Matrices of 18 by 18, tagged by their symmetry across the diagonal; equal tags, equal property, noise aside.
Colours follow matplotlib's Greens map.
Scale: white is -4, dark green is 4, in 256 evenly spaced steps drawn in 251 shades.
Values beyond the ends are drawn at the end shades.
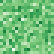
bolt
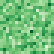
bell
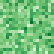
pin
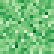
pin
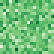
bolt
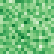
pin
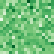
bolt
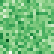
bolt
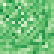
bell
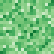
bell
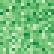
pin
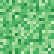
bell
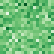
bolt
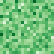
bell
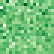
pin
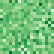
pin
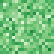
bell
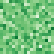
pin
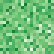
bell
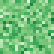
bolt
